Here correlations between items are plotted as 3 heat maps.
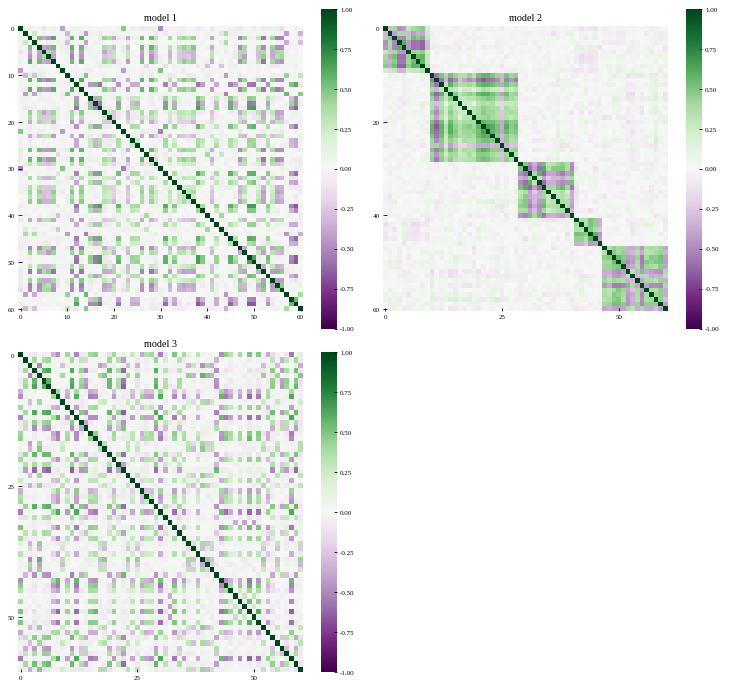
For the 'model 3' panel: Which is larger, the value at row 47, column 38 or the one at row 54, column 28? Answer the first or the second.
the first
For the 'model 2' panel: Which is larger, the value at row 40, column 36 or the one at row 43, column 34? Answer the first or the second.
the second
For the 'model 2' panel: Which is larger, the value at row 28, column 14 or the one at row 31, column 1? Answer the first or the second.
the first
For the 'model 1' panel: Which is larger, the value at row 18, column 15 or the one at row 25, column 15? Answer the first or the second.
the second
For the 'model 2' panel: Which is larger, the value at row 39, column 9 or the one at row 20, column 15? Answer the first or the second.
the second
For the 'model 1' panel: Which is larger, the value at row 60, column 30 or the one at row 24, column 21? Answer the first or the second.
the second
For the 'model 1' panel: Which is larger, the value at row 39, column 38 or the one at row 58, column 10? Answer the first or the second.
the first
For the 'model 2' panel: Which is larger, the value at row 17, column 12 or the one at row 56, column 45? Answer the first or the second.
the first
